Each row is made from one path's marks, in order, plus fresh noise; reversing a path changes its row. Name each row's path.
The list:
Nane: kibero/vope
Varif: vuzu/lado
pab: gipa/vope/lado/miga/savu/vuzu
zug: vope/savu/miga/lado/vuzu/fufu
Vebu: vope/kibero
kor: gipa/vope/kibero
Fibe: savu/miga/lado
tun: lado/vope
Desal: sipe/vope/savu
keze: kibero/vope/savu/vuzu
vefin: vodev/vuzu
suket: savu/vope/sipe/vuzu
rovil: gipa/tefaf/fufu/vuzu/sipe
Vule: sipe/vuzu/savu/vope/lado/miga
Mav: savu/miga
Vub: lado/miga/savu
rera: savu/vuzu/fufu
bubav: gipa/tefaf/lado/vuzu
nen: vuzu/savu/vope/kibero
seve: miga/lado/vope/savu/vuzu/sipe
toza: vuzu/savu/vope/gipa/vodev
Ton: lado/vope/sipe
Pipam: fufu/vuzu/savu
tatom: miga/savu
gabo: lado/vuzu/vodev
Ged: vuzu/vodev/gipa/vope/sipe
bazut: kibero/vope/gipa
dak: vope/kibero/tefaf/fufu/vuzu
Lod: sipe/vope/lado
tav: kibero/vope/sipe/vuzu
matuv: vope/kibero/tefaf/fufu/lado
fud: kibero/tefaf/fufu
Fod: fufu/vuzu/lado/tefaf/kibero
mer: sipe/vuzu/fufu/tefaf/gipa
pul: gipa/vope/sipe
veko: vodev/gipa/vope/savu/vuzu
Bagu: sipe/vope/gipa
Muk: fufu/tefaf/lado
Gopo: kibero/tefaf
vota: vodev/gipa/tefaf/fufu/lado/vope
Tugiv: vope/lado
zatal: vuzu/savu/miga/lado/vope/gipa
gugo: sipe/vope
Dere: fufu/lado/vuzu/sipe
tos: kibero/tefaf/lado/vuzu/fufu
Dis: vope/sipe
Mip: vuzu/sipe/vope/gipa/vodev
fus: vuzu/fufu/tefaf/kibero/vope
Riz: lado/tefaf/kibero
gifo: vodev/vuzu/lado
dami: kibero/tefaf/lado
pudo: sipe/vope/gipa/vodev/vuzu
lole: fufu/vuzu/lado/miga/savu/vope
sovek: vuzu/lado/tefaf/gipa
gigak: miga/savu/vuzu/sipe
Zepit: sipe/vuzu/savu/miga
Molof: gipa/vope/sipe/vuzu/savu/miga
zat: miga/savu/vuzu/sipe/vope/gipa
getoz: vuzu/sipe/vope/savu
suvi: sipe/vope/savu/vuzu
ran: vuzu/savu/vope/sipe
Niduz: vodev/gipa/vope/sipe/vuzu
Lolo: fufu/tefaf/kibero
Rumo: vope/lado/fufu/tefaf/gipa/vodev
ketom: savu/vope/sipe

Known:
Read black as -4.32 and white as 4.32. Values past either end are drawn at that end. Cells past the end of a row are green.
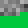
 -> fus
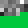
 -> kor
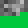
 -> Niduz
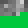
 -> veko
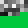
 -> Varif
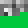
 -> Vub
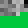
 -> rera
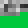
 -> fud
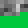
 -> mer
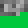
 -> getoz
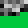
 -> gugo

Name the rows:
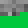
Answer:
Vule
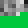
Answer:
Pipam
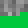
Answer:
Molof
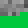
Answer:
zug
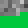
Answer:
dak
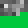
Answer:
suket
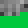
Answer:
zatal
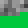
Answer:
tos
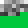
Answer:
dami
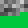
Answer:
bubav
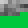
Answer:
matuv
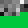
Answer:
bazut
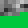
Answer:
sovek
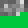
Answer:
keze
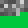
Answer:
tav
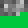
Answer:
suvi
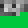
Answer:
Desal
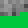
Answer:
lole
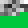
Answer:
Gopo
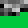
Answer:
Dis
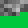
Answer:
Ged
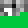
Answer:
tatom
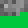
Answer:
seve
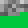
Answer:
Fod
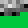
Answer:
tun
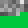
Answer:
nen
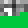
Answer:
Mav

